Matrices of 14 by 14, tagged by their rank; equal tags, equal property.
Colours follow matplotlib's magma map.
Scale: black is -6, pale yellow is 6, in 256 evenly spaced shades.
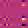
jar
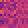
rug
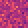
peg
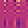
jar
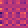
jar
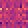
rug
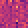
rug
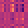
jar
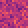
peg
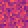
peg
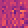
rug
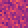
peg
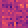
rug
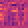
rug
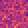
peg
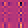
jar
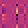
jar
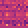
rug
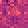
rug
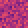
peg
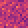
peg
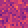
peg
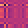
jar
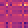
jar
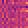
rug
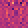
rug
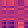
jar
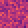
peg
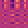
jar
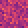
peg
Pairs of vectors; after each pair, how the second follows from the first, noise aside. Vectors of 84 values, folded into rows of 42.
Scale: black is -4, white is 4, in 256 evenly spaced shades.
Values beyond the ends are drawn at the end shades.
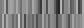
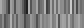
wrapped around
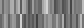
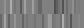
partly zeroed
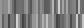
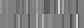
partly zeroed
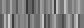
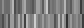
wrapped around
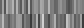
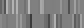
partly zeroed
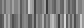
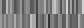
wrapped around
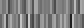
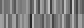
wrapped around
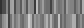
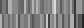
reversed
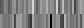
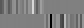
partly zeroed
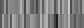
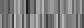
reversed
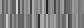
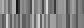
sign-scrambled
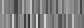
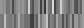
wrapped around
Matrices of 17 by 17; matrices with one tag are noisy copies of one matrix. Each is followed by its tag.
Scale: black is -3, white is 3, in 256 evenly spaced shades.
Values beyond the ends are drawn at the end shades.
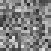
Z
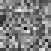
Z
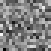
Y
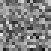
Y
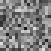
Z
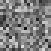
Z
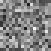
Z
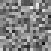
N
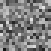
Y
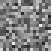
N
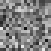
Z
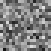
Y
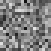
Z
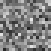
Y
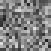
Z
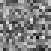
Y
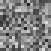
Z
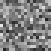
Y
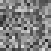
Z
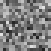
Y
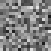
N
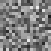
N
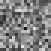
Z
